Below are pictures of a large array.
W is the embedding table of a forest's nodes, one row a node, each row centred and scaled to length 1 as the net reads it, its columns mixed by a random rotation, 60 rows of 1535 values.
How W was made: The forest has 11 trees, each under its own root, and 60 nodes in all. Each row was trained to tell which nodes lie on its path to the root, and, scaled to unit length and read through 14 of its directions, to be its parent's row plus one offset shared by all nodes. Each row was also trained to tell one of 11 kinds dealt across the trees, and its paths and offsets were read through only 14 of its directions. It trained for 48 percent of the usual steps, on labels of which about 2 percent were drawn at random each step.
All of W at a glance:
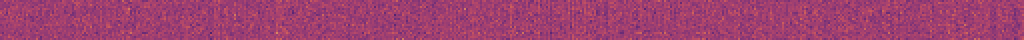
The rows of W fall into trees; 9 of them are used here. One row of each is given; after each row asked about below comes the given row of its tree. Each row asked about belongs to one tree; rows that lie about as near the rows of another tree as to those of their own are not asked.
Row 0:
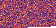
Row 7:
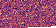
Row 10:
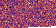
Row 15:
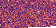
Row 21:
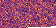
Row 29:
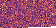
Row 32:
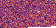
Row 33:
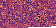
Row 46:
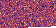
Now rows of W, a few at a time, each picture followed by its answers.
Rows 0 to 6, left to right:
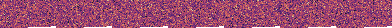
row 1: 10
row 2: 33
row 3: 32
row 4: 29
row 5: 0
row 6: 21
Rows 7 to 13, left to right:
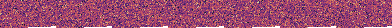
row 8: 46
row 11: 32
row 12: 10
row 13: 21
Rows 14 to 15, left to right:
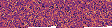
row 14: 46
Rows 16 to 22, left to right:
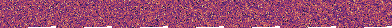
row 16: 29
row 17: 15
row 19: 15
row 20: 15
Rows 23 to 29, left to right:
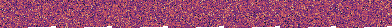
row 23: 29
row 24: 7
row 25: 32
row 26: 33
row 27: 10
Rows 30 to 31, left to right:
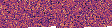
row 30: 33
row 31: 32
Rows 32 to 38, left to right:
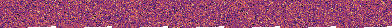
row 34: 0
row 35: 7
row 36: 21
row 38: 29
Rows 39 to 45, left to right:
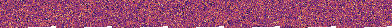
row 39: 7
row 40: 46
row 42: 7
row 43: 29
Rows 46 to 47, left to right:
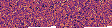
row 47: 32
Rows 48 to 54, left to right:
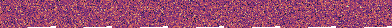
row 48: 10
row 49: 10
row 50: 10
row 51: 7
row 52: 15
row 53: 21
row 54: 21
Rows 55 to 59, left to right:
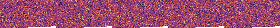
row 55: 15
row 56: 33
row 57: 29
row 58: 10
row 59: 29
